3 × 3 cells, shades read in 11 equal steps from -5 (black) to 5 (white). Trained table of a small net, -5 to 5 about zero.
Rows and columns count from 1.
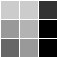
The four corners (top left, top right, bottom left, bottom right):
3 -3 -1 -5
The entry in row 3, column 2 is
1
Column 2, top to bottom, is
3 2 1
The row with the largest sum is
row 1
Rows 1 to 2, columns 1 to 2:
3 3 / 1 2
